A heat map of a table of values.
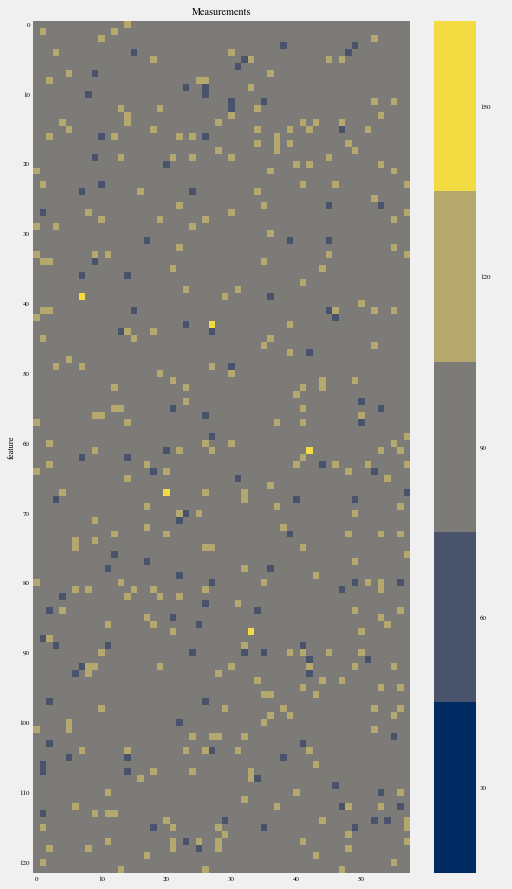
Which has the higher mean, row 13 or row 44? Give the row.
13
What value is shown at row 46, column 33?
90
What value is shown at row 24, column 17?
90
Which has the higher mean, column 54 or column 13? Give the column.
13
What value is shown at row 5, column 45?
120
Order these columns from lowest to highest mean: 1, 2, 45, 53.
45, 1, 2, 53
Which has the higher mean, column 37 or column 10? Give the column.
37
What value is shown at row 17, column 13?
90
